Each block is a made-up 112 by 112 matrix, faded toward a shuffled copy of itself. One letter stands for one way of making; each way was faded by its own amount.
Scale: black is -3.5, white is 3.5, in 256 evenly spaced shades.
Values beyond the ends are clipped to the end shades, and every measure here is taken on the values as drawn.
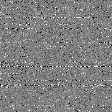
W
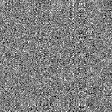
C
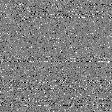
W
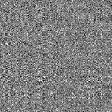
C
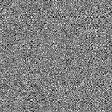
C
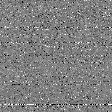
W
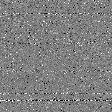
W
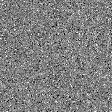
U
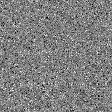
U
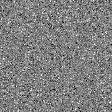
U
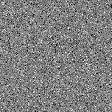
U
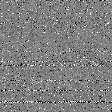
W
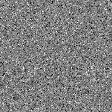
U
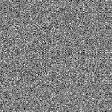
C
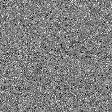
U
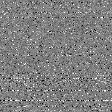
W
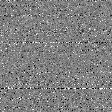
W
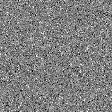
U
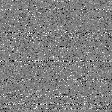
W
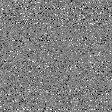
W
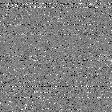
W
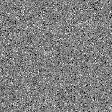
U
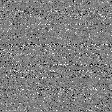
W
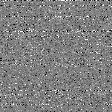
W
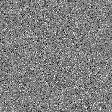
U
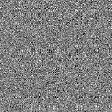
C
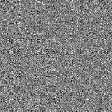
C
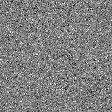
U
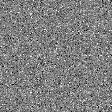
U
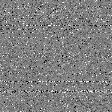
W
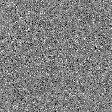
U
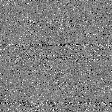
W
